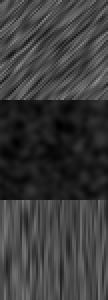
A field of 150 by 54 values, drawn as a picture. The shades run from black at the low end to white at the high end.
The table splits into 3 rows of 1 panel. Panel 1,1: low, slanting up to the right. Panel 2,1: very low, blotchy, faint in contrast. Panel 3,1: low, streaked downward.
